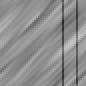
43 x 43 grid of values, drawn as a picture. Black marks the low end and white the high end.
Calmest part: top left. Histogram: skewed, a long tail of low values. Odd lines: columns 32 and 39.
